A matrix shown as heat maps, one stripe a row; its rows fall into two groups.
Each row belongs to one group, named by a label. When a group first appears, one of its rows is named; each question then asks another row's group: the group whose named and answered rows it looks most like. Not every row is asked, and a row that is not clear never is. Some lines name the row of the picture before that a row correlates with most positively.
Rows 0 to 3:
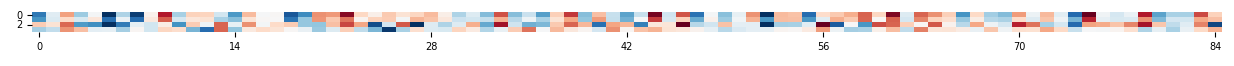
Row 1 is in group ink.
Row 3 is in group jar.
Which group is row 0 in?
ink
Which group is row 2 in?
ink
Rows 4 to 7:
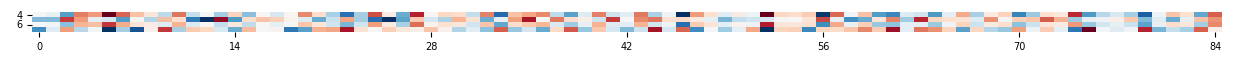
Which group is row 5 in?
jar
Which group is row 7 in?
ink
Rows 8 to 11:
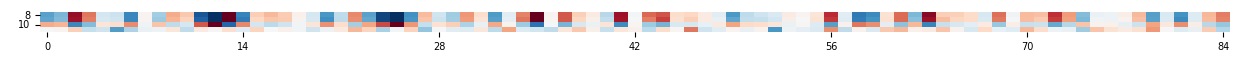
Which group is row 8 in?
jar
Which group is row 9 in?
jar
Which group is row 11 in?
ink
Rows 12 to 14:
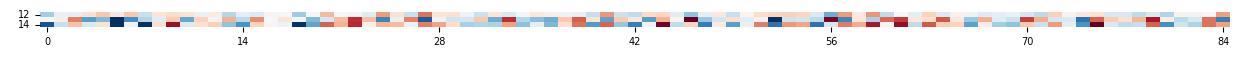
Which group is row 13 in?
ink
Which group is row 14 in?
ink
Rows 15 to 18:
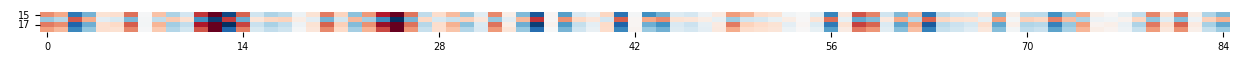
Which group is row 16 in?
jar
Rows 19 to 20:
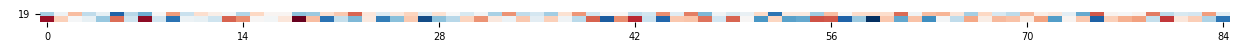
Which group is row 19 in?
ink
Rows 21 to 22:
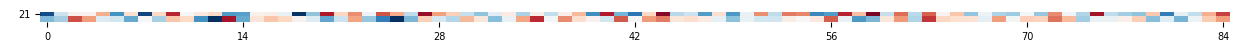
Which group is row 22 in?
jar
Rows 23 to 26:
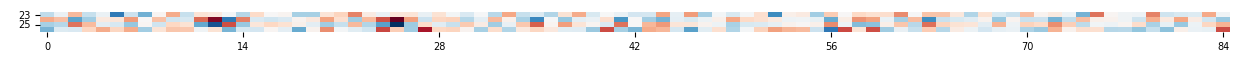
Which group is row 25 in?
jar
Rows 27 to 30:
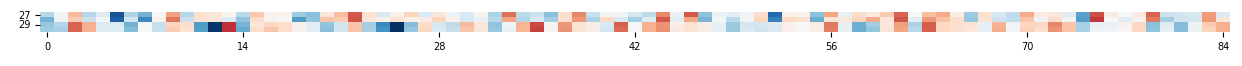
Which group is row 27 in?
ink
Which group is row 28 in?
ink
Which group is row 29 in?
jar
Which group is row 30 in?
jar
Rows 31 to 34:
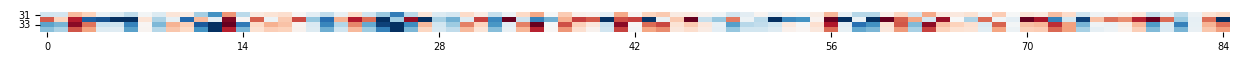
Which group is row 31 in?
jar
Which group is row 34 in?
jar
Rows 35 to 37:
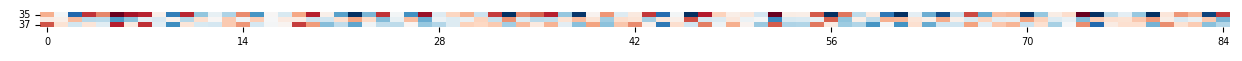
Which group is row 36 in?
ink
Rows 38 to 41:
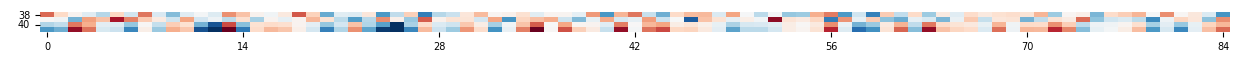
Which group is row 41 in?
jar
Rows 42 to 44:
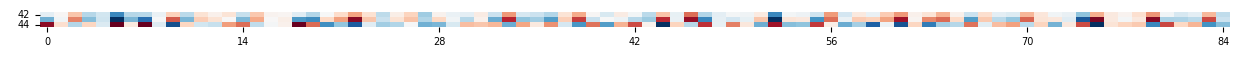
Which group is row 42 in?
ink
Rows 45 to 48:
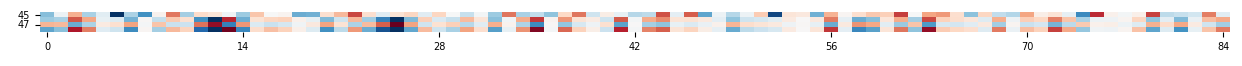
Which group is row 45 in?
ink
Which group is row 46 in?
jar
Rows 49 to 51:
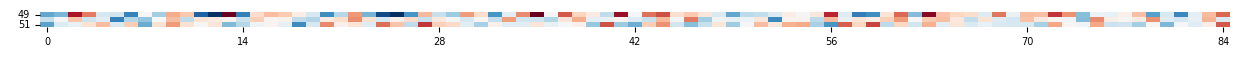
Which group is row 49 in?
jar
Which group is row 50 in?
ink
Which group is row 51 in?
ink
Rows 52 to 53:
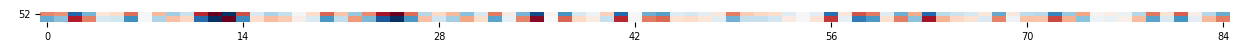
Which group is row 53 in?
jar
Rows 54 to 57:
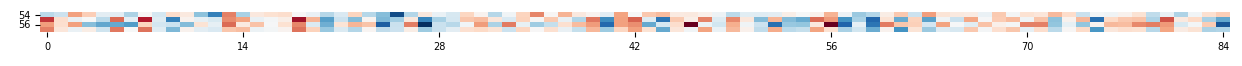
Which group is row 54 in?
jar
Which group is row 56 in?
ink
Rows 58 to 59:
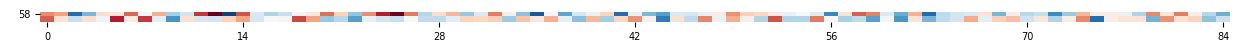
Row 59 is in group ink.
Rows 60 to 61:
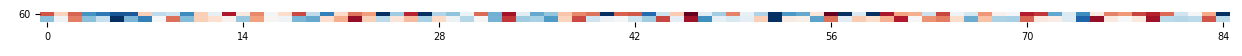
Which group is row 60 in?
ink
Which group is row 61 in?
ink
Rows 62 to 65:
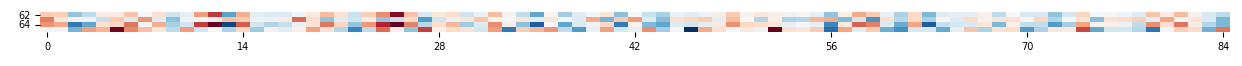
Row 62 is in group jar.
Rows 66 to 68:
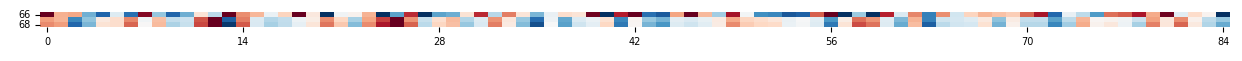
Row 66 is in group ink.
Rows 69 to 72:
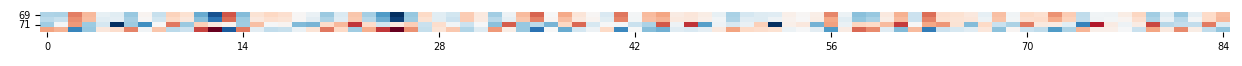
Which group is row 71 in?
ink
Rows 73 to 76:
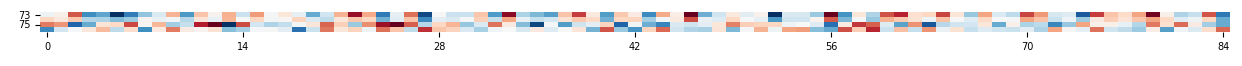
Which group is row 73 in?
ink
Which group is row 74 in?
ink
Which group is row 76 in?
ink
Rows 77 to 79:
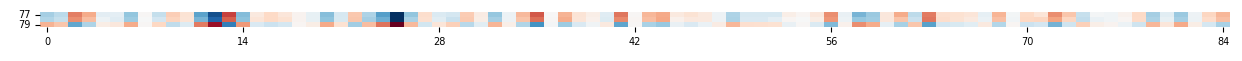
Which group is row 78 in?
jar
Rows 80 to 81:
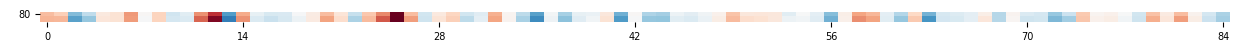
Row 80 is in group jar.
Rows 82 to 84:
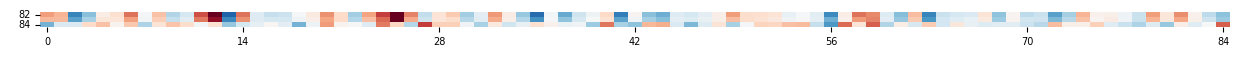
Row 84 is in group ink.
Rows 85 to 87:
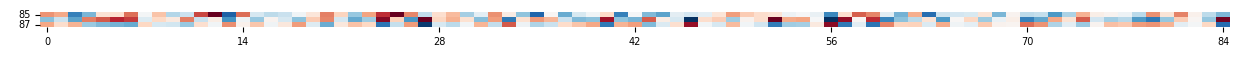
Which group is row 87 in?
ink
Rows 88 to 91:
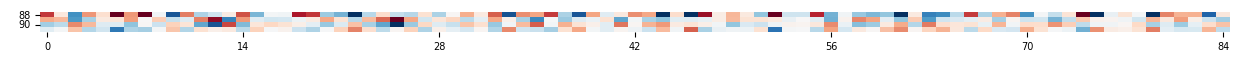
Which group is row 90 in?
jar
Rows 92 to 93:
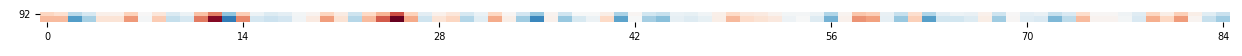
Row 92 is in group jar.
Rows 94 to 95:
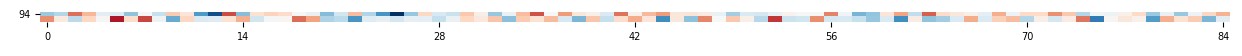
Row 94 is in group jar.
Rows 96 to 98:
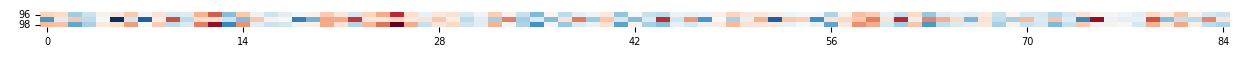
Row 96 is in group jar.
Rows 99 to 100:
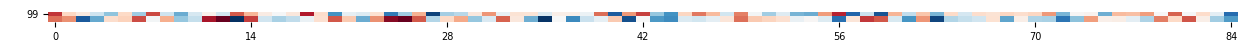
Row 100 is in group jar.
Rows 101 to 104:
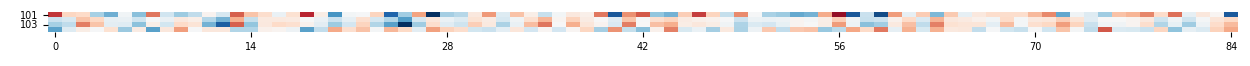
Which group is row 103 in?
jar
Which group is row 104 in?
ink
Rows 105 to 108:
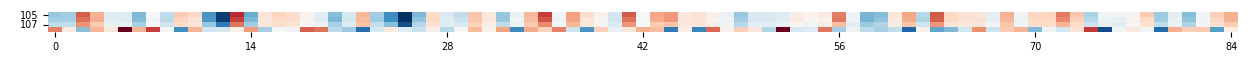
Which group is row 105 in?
jar
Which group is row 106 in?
jar
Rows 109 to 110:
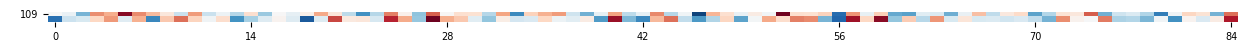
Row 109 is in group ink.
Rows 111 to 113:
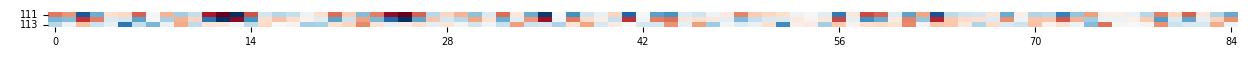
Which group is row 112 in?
jar
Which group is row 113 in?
ink
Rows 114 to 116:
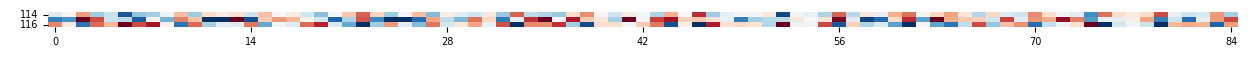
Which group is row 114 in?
ink
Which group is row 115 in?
jar
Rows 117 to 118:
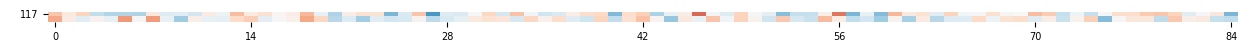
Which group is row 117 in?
ink
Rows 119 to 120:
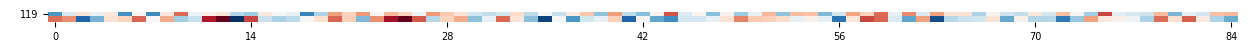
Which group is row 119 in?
ink
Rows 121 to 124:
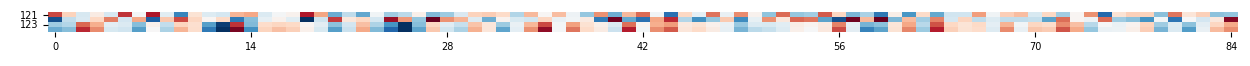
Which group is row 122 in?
ink
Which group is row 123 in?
jar
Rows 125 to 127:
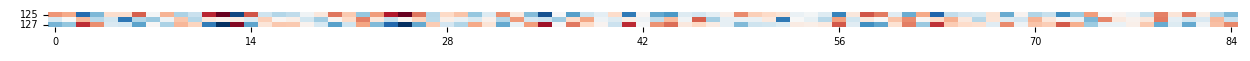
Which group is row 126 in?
ink
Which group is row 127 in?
jar
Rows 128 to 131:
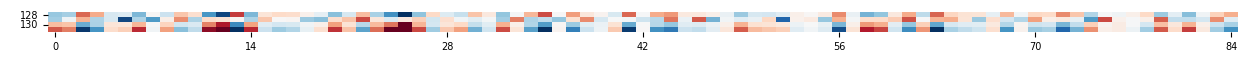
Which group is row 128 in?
jar
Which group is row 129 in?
ink
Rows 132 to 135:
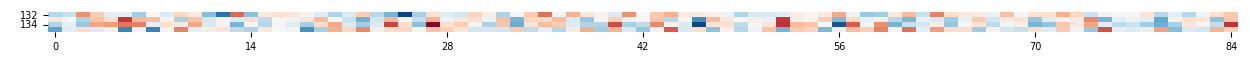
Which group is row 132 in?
jar
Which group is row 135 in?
ink
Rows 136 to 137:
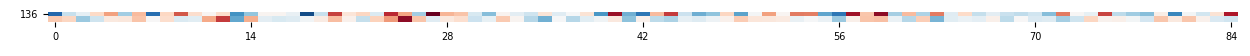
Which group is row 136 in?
ink
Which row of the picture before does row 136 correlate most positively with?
135
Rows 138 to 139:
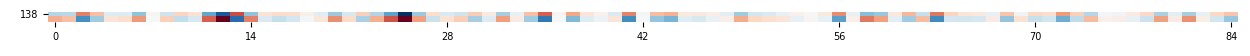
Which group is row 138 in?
jar
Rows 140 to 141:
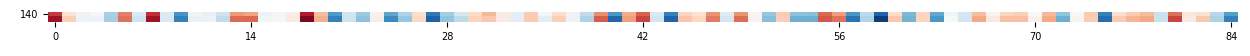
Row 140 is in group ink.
